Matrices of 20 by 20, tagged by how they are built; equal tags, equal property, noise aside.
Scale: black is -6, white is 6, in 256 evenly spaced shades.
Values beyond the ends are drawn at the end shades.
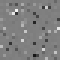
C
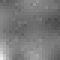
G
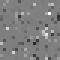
C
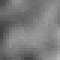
G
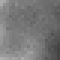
G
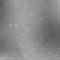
G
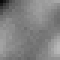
G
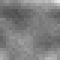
G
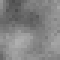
G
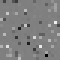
C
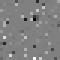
C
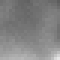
G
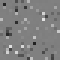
C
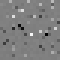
C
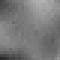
G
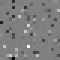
C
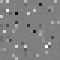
C
